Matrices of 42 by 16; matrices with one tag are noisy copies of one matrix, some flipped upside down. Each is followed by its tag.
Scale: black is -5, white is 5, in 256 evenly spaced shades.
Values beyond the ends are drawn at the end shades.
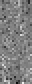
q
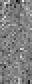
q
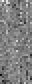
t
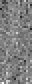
t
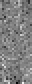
q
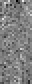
q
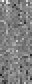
t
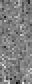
q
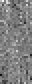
t
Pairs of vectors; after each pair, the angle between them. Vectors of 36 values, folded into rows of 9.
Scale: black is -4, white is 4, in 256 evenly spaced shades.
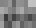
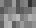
nearly opposite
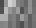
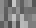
orthogonal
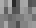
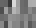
nearly opposite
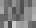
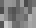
orthogonal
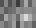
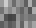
partly opposed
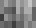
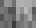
nearly parallel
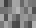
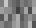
nearly opposite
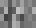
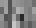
nearly parallel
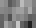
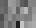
partly opposed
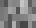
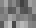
nearly opposite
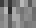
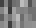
nearly parallel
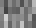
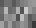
orthogonal
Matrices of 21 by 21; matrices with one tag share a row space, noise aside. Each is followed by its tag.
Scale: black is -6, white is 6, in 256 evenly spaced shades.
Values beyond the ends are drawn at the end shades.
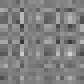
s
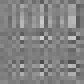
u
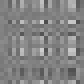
u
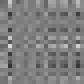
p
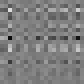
p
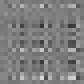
u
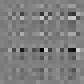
u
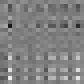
p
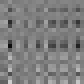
p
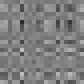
s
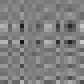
s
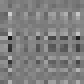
p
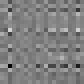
p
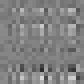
u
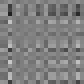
p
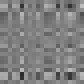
s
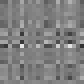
s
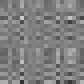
s
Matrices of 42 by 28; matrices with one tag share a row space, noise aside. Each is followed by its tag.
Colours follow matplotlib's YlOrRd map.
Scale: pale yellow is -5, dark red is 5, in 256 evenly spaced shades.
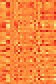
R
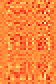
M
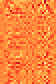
M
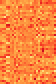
R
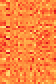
R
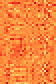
M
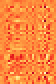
M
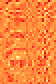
M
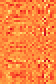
M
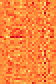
M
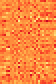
R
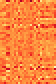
R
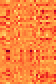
R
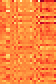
R
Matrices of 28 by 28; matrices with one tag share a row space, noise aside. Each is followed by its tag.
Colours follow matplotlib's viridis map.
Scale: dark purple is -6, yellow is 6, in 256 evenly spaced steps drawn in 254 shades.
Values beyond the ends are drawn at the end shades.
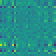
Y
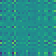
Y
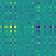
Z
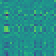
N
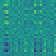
N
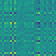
Z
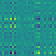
Z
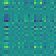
N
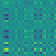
N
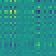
Z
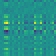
N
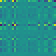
Y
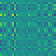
Y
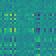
Z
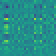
N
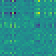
Z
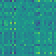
Z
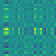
N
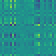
Z
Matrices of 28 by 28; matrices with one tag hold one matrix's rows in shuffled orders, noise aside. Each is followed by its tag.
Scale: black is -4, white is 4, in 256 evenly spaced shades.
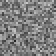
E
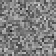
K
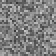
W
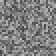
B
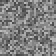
W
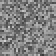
W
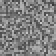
K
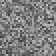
K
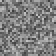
E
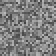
K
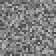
K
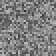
W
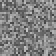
W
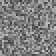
B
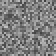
B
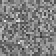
B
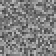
E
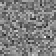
E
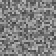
E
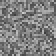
E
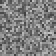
K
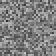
W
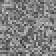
W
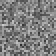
B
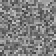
E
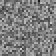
B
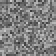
W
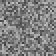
B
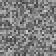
W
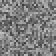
W
